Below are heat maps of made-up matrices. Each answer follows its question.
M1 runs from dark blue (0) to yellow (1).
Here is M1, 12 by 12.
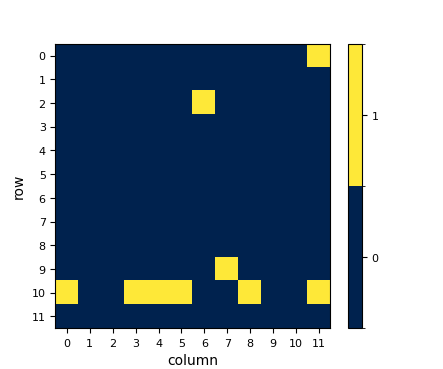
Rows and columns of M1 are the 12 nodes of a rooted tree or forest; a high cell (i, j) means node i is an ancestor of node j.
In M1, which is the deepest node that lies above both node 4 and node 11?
10
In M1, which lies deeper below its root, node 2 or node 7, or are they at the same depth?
node 7
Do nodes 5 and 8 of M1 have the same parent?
yes
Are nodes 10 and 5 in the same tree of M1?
yes
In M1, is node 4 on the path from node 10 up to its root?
no
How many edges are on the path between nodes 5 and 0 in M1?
2
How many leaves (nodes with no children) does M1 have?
8
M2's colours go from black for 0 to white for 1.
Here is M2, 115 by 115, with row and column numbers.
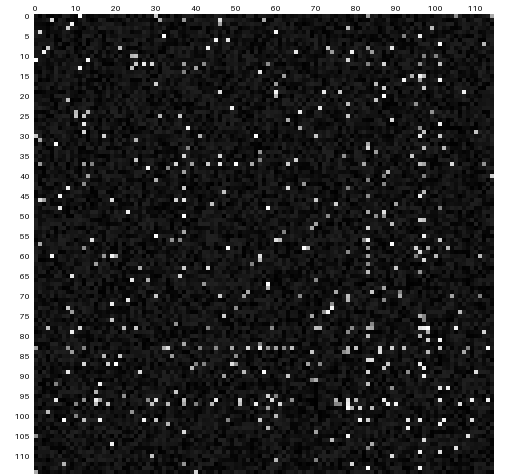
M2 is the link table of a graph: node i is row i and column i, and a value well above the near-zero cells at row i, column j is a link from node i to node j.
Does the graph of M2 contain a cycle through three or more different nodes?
yes
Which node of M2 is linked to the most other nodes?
node 83
